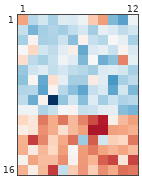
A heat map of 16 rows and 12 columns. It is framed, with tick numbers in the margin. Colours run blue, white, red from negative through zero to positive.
Average level on the scale: 50%. Stripes: none. Seam: horizontal, 60% of the way down, the bottom part higher.
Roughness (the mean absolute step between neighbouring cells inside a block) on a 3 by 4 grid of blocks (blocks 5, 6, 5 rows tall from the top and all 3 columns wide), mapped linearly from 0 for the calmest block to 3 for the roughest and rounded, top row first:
2 0 2 2
2 2 2 1
2 2 3 1
